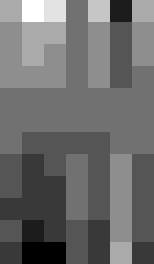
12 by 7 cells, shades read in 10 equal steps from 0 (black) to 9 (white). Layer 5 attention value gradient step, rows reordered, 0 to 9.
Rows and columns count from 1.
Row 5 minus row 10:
2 2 2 0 1 -1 1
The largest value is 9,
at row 1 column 2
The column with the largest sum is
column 6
